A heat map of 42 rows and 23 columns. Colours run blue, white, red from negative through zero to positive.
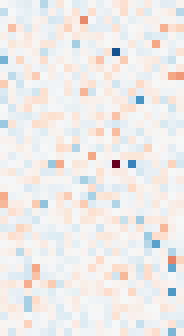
Average level on the scale: 50%. Histogram: heavy tails on both sides. Slope: none. Grain: fine. Mirror symmetry: none. Seam: none. Stripes: none.
